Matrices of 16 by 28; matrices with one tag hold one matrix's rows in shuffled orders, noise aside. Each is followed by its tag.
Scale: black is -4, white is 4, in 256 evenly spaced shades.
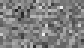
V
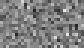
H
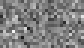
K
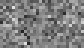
K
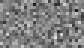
H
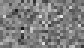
V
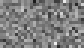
H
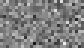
H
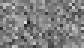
K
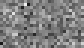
K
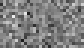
K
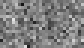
K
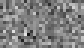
K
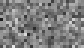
K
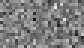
H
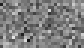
K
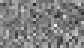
H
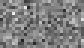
K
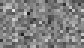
K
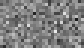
H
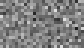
H
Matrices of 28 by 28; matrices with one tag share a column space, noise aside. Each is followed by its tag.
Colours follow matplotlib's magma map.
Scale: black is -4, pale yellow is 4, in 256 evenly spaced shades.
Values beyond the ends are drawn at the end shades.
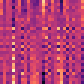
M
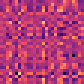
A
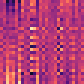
M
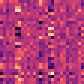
A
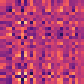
A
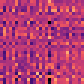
A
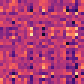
A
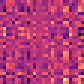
A
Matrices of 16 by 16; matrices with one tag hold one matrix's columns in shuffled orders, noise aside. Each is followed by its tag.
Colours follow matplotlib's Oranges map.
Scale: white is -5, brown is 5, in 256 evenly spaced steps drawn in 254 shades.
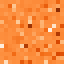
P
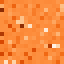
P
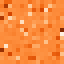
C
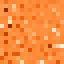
P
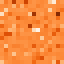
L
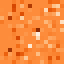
C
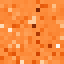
P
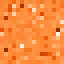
C
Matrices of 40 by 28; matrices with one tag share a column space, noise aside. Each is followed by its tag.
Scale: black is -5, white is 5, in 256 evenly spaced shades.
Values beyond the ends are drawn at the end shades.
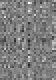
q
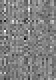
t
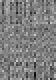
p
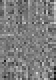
p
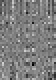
p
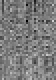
t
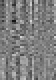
t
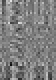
p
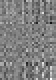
p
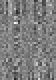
p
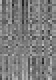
t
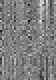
t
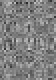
q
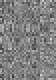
q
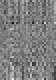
p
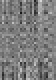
p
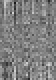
p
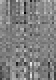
p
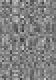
q
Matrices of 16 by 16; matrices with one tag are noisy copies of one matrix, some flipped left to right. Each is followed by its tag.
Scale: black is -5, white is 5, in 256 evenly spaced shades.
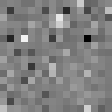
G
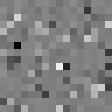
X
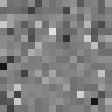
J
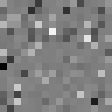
J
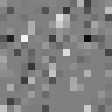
G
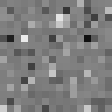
G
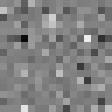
G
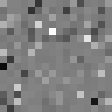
J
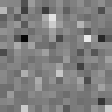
G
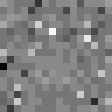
J
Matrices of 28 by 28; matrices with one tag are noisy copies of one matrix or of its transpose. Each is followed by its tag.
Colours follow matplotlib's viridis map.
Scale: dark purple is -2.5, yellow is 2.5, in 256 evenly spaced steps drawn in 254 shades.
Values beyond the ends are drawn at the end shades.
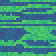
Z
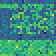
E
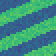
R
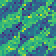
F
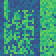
E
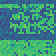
E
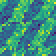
F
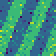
R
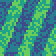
R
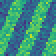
R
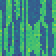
Z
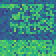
E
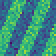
R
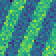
R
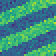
R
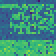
E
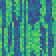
Z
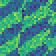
F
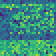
E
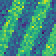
R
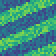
R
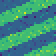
R
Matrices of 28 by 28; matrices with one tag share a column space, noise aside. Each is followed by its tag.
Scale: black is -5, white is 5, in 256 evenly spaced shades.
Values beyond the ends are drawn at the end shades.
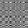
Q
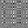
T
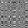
Q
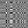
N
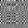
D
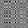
T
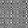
T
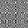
N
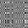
N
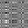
N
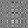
N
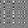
T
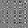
T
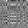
D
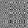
N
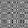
N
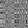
N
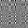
D
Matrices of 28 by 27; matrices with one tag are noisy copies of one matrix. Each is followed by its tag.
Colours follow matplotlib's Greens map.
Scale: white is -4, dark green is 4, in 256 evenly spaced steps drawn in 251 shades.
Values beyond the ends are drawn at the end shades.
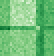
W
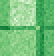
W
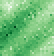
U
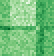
W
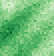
U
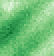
U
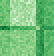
W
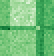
W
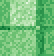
W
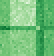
W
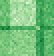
W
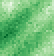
U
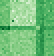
W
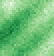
U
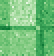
W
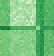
W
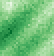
U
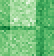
W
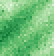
U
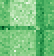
W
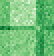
W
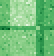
W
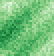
U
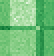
W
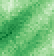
U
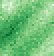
U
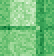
W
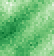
U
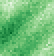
U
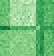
W
